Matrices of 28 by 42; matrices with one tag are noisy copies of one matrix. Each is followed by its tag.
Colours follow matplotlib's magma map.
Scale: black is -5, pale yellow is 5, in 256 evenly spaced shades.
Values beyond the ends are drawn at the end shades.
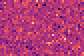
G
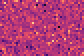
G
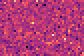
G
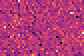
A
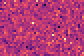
G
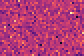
A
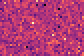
G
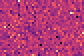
A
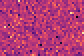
A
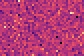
A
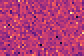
A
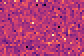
G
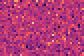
G
